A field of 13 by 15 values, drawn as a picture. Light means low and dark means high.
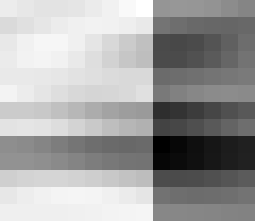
Streaks run across, left to right. The right part is higher, past a seam about 60% of the way across. The top left is the smoothest part.
